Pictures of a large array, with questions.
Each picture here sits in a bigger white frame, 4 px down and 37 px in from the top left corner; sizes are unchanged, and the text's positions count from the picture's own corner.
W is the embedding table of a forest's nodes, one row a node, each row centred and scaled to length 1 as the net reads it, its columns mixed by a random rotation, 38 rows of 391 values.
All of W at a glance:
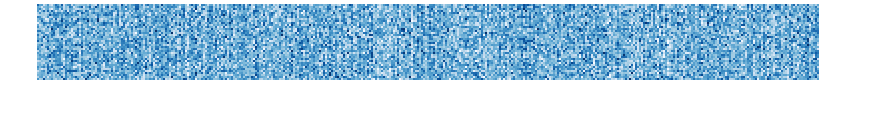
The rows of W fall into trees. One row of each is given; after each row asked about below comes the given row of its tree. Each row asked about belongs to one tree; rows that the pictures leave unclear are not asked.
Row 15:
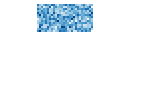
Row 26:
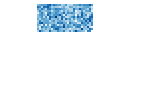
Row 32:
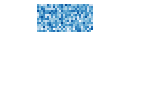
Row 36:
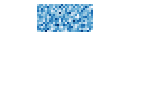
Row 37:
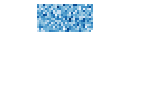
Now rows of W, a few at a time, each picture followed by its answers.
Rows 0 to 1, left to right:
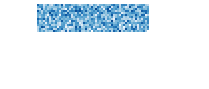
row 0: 32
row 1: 32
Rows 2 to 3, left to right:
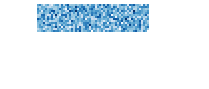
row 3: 37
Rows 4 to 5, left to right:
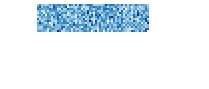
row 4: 26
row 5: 26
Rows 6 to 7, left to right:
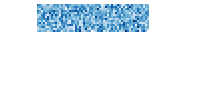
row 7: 36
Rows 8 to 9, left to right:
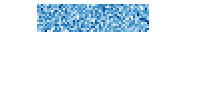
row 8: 36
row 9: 26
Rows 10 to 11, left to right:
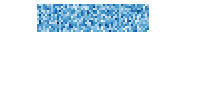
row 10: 26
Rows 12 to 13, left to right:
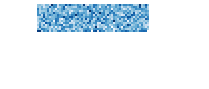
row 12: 15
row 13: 15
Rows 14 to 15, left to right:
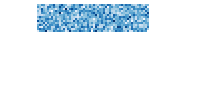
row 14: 36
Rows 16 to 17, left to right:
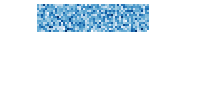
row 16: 37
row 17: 32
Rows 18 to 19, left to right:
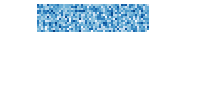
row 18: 32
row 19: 32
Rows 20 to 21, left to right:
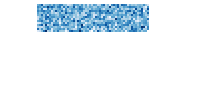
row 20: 36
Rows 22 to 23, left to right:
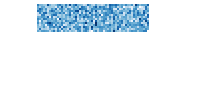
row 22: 32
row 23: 26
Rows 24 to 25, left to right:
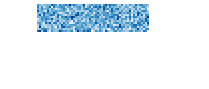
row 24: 15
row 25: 26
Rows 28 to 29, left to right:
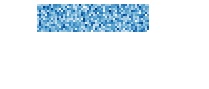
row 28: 26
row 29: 32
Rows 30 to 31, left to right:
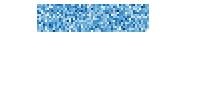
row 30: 32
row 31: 37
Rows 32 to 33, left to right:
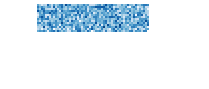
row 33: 26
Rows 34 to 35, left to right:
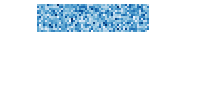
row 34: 32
